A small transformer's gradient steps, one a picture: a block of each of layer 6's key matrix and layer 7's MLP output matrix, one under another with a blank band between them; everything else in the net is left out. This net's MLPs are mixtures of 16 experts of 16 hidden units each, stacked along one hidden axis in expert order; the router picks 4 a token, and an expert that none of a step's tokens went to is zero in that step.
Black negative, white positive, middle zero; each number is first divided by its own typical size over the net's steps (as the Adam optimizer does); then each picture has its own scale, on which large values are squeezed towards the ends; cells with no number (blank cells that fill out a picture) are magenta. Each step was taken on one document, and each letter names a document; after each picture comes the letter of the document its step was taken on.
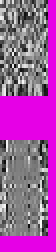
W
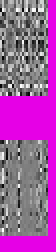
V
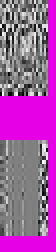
W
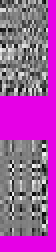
W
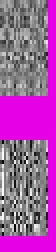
V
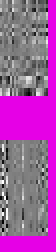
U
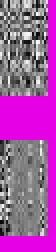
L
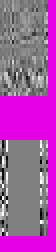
U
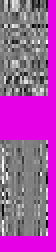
U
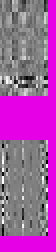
U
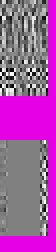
W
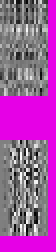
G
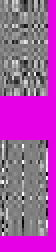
U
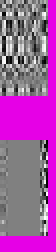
W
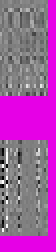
V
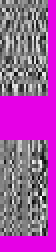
W
